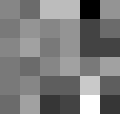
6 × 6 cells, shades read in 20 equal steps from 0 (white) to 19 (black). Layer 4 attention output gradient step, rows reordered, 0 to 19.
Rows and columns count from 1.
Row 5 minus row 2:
0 1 3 4 -10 1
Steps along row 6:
down up down down up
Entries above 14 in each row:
1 0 0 0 0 2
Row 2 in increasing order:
8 8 9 10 11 14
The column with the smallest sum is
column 2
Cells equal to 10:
5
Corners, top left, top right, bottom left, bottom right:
9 8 11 15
